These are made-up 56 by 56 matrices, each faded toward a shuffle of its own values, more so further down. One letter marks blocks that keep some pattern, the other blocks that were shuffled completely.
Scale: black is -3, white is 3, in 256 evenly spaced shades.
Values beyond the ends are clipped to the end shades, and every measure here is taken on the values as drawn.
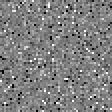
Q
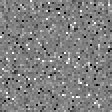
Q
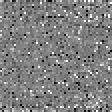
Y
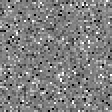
Q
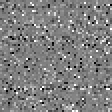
Y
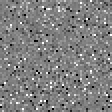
Q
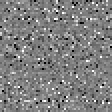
Y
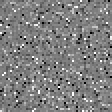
Q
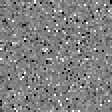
Q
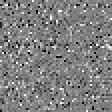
Y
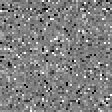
Y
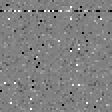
Y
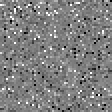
Q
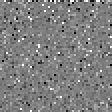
Y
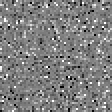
Y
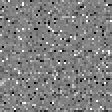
Y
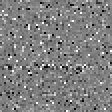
Y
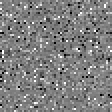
Y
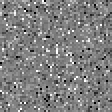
Q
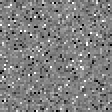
Q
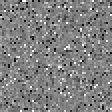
Q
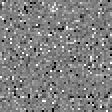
Y
